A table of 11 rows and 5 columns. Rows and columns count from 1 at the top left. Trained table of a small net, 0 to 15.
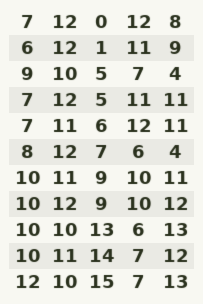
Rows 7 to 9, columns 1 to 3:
10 11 9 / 10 12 9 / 10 10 13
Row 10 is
10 11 14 7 12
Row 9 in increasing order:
6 10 10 13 13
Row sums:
39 39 35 46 47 37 51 53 52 54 57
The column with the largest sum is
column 2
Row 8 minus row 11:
-2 2 -6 3 -1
